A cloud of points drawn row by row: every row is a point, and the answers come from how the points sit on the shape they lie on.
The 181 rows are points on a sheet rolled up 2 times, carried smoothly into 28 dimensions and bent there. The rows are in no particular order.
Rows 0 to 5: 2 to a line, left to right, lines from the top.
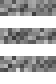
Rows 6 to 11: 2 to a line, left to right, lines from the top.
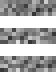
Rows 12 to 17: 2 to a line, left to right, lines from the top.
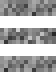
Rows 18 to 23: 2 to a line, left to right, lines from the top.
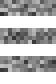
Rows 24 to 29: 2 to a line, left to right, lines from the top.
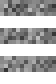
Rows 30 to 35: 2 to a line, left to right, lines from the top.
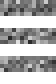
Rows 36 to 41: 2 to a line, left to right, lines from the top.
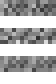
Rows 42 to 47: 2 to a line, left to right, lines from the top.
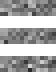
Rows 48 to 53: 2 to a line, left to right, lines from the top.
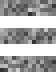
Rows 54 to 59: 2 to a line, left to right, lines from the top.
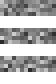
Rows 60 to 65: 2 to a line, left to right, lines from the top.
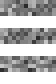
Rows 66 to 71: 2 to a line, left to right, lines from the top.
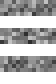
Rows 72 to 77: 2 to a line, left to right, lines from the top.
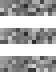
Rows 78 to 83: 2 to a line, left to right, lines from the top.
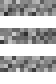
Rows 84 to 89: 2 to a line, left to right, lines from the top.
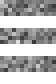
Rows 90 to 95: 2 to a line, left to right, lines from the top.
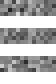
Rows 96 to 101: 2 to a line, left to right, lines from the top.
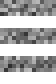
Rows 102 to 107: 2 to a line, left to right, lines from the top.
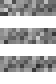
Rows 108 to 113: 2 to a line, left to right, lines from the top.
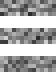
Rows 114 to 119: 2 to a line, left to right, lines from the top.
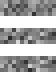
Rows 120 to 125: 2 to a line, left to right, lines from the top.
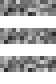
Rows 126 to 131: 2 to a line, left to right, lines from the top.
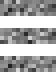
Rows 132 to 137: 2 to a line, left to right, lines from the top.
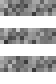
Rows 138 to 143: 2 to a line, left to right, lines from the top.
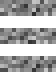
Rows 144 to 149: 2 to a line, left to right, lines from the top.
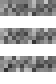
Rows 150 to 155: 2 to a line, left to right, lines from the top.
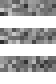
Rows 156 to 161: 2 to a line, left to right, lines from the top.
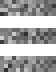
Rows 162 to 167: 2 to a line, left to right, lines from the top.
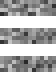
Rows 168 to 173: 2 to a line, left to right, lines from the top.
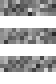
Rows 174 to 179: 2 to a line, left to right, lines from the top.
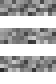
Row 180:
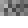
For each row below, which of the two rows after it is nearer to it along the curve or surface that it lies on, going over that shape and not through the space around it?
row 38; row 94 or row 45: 94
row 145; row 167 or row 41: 167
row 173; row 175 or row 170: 175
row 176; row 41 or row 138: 138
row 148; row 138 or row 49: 49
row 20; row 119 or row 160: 160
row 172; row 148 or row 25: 148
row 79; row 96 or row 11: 11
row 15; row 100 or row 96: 96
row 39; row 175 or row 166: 175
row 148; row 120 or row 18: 120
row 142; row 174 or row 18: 174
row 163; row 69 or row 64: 64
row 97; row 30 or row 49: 49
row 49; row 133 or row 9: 9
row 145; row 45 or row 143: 143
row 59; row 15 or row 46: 15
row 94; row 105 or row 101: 105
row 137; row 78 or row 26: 26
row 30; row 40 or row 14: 14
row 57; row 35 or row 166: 35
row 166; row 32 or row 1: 1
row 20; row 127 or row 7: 7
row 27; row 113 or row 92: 92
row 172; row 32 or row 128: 32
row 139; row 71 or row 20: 20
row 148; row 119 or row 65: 65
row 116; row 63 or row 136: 63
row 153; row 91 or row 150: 91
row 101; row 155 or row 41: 155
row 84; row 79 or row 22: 22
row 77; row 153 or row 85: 153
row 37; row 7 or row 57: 7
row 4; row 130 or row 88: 130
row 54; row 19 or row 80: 80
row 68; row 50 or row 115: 50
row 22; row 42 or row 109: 109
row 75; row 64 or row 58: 58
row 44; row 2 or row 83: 83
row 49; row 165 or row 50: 50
